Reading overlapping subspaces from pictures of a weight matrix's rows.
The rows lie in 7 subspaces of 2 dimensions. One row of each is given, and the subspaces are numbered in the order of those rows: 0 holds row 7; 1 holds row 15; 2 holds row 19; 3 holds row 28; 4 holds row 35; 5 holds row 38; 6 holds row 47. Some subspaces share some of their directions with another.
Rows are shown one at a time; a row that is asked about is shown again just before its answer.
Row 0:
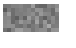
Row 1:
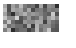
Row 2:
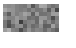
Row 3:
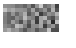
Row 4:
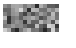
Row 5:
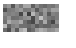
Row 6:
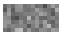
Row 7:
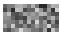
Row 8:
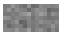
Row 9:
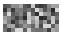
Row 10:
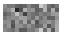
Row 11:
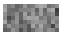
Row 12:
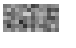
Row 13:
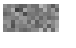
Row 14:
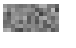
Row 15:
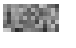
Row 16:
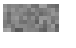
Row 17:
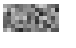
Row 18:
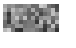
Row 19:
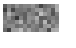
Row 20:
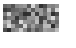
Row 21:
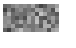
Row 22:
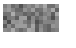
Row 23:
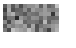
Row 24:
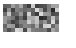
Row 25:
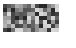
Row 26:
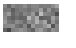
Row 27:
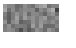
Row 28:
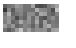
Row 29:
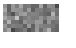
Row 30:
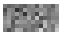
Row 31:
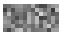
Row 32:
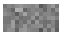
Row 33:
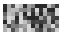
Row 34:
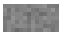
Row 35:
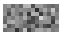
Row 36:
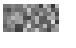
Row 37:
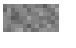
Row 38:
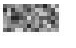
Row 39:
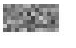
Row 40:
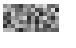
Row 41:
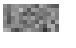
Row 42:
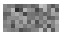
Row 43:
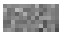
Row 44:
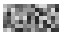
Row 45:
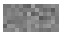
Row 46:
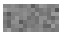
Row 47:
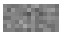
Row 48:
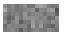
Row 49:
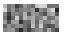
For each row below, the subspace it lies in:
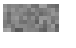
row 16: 1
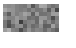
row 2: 6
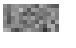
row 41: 1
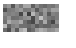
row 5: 4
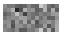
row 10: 0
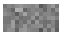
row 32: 0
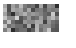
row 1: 2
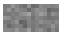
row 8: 6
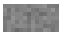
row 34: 6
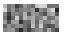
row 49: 3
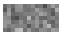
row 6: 5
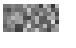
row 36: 5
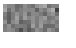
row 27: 3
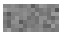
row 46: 6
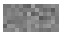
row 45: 4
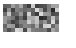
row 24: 4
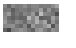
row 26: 3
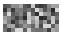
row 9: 4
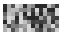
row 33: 3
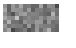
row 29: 2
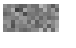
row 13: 0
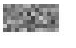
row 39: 4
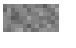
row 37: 5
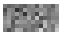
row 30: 0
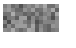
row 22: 2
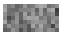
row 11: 3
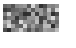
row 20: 6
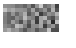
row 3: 5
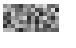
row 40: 2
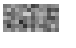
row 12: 6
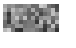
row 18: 1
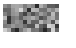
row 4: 1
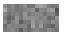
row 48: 3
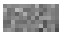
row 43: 0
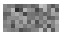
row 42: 0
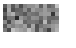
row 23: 2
